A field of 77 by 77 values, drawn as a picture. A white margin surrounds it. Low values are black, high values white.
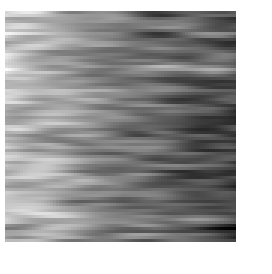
Grain: streaks across. Lone odd cells: none. Slope: up to the left.
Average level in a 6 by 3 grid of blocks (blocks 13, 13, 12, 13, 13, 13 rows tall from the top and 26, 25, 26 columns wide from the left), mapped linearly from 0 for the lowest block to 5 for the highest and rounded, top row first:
521 / 421 / 530 / 420 / 520 / 521
